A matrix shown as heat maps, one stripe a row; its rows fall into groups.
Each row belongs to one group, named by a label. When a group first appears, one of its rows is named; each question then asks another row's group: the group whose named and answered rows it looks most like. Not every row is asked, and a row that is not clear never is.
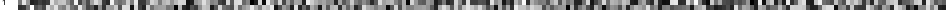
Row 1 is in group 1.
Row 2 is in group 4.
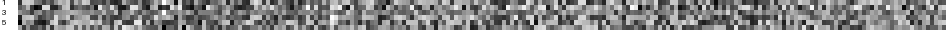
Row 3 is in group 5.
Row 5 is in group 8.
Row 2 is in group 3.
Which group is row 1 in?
4
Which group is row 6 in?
5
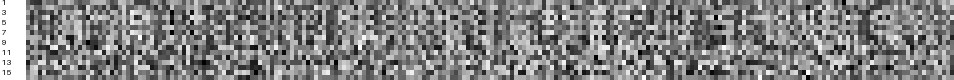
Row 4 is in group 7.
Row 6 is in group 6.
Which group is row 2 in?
3
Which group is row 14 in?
3
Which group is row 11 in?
8
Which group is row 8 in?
6
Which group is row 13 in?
4
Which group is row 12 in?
5
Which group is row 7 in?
5
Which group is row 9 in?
6
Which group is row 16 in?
3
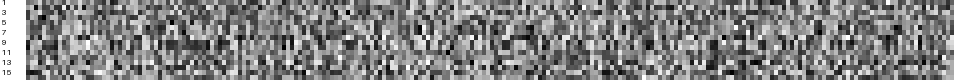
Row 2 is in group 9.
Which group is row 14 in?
8
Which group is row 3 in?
4
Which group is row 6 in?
5
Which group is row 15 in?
7
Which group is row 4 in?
3
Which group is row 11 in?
1
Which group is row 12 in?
6
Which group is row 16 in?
6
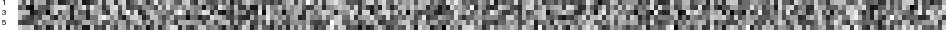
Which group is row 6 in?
9
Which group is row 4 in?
3
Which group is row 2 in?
7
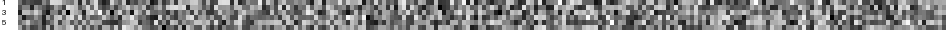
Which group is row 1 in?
7
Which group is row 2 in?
1
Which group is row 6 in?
5
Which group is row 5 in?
1
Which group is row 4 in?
5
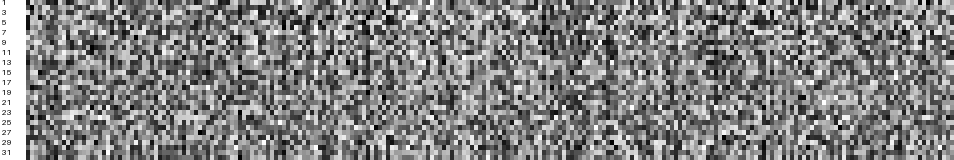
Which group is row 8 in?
9
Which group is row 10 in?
9
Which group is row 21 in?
9
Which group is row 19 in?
9
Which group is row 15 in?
3
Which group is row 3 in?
9
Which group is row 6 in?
8
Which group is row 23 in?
1
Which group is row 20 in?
1
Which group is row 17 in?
4
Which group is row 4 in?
6
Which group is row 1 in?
8
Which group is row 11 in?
6
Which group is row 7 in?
1
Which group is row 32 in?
8
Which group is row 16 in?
6
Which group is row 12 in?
4
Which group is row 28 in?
7
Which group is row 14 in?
8
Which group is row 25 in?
3
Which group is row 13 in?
8
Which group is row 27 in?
9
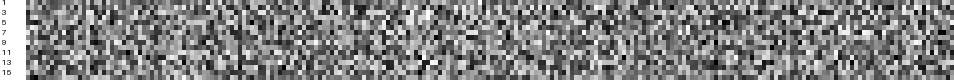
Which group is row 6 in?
6
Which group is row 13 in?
3
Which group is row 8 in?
3
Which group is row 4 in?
1
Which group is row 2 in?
9
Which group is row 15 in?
9
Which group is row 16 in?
7
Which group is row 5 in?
7
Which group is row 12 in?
5
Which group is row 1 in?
8
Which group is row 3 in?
4
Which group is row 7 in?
9
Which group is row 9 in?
9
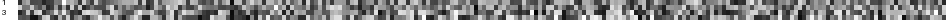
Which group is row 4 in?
3
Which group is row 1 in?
1
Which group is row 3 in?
7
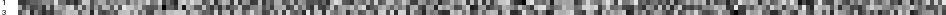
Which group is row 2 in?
5
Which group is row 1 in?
7
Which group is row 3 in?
1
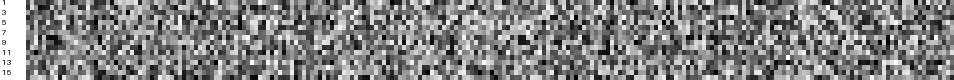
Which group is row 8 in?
1
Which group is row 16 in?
4
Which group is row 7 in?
6
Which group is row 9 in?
1
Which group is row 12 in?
4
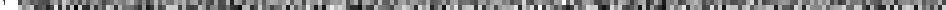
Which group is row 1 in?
1
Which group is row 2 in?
9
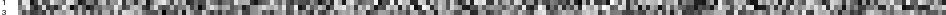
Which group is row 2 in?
3
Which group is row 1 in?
6
